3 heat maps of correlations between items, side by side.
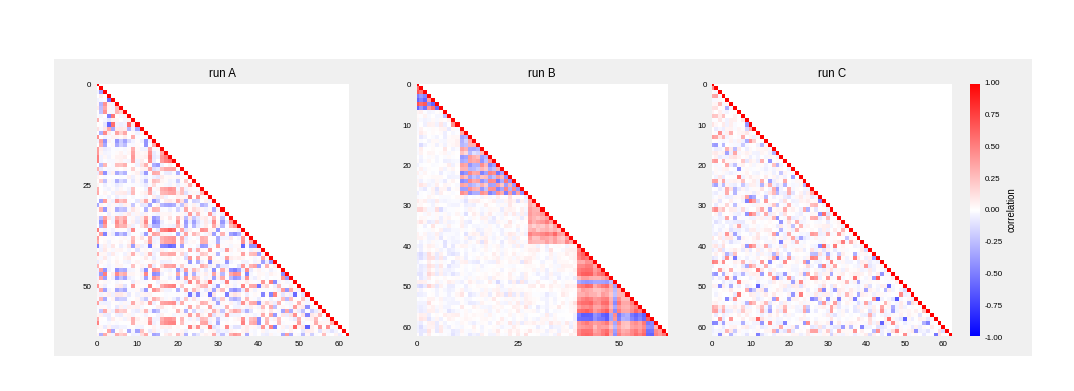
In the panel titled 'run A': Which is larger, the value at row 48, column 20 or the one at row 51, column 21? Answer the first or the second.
the second
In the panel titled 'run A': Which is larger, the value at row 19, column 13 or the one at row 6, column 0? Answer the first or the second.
the first
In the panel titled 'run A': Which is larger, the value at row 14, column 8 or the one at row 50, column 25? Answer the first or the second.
the second
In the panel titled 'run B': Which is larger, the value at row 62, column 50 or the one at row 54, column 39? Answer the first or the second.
the first
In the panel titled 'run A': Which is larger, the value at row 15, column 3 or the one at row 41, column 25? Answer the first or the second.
the second
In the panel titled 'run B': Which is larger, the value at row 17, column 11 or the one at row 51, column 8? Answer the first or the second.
the first
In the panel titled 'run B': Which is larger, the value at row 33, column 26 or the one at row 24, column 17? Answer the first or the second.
the first
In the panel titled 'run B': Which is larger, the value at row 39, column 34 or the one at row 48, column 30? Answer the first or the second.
the first
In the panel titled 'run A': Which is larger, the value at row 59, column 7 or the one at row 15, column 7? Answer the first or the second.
the first
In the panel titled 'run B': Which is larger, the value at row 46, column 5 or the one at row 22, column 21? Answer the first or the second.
the first
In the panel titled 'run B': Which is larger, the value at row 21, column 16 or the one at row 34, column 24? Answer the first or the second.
the first
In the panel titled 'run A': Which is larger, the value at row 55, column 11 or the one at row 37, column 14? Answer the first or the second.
the second
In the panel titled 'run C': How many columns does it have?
63
